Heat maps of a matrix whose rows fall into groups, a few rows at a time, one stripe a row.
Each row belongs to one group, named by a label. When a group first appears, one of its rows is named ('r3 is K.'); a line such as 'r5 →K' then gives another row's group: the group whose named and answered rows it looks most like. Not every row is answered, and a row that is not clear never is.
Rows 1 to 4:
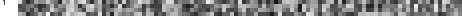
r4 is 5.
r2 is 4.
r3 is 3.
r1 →5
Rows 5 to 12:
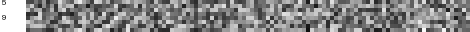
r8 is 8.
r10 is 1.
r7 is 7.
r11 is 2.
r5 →3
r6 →1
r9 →8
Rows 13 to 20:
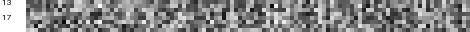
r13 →3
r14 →3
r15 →5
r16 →2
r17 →2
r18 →3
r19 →2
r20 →1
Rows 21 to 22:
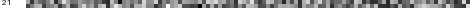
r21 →7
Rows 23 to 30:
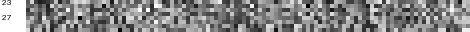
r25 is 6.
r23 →5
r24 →3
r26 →3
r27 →6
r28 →6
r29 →7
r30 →7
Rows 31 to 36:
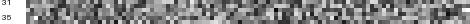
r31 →6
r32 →2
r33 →7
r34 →7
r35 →1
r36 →6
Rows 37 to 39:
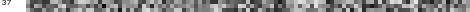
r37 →5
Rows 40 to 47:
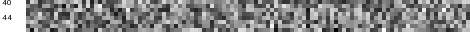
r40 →6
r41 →3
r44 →2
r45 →1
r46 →4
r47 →7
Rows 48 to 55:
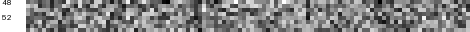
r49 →1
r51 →5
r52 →4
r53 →8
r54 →8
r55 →6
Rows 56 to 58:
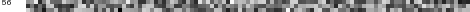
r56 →1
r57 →8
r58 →5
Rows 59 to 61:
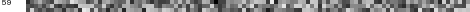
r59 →4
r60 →8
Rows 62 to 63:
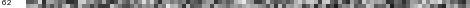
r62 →8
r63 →1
